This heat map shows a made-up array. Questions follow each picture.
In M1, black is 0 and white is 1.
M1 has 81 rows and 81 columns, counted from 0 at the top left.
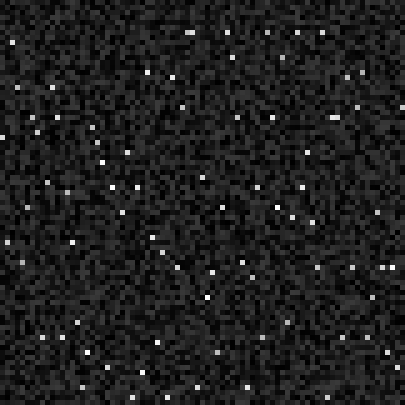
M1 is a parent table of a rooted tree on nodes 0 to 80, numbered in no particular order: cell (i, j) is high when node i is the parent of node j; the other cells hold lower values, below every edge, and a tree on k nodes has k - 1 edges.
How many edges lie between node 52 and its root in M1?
2
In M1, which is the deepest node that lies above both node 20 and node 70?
6
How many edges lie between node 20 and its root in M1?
7
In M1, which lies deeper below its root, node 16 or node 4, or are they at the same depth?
node 16
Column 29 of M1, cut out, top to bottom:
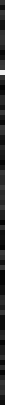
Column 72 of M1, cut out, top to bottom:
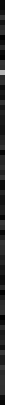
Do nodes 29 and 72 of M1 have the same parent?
yes
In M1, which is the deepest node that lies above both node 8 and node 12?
67
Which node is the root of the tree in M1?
23
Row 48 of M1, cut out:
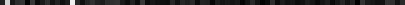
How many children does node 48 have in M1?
2
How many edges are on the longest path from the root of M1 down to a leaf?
7
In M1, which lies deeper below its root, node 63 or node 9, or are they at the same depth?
node 9
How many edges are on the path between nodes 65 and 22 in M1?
7
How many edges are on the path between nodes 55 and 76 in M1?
5
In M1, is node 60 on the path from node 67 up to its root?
no
